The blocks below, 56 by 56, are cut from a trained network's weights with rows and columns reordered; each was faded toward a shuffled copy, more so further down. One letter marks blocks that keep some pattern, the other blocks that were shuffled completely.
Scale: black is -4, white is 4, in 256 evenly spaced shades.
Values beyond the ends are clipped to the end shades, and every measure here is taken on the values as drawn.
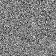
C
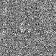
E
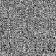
E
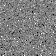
C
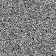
C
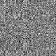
E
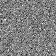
C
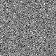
E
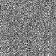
E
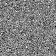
C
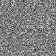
E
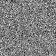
C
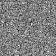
E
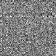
E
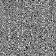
E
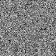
E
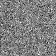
C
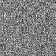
E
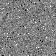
C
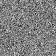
C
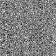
E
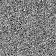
C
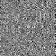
E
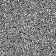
C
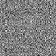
E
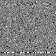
E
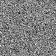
C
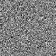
E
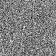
C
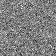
C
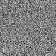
E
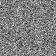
C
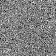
E
